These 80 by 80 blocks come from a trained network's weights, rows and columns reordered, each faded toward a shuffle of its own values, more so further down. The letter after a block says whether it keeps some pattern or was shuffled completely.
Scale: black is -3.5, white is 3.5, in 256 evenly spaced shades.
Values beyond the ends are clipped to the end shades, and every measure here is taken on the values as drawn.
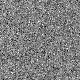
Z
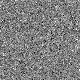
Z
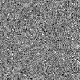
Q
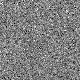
Z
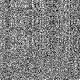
Q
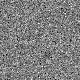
Z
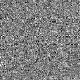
Q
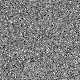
Z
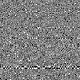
Q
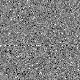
Q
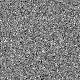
Z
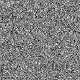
Q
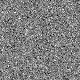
Z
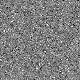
Z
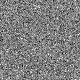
Z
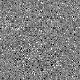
Q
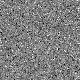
Z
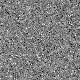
Z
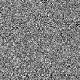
Q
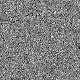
Z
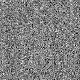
Q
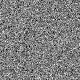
Z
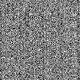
Q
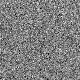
Z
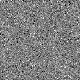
Q
